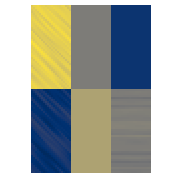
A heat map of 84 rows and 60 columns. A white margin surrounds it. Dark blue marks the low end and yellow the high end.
The table splits into 2 rows of 3 panels. Panel 1,1: very high, slanting down to the right, faint in contrast. Panel 1,2: middling, flat. Panel 1,3: very low, flat. Panel 2,1: very low, slanting down to the right, faint in contrast. Panel 2,2: high, flat. Panel 2,3: middling, streaked across, faint in contrast.
